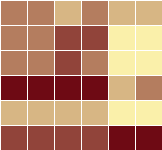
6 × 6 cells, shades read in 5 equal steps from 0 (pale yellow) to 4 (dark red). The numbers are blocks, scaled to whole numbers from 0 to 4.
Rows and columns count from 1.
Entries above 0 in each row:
6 4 4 6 4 6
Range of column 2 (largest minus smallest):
3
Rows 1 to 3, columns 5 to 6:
1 1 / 0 0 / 0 0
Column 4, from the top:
2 3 2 4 1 3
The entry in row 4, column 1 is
4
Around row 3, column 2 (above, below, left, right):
2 4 2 3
